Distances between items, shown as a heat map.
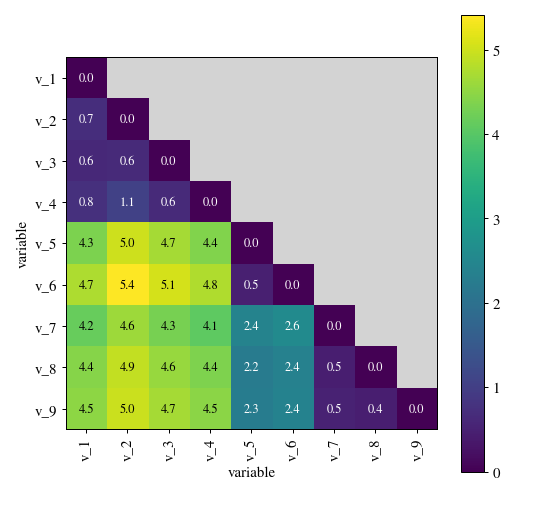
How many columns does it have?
9
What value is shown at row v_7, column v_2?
4.6
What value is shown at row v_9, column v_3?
4.7
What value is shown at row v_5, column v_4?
4.4
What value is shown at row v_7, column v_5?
2.4
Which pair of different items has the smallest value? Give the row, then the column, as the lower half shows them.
v_9, v_8
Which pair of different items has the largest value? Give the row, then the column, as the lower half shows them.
v_6, v_2
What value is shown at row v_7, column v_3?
4.3
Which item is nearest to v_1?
v_3
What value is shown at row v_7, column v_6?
2.6
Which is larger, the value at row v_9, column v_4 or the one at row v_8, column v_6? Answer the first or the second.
the first
